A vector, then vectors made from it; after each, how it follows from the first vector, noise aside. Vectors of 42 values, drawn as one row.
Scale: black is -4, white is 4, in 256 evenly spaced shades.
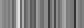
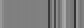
partly zeroed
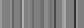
partly zeroed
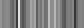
sign-scrambled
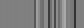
partly zeroed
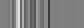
partly zeroed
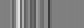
partly zeroed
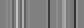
partly zeroed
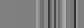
partly zeroed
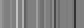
partly zeroed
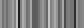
sign-scrambled
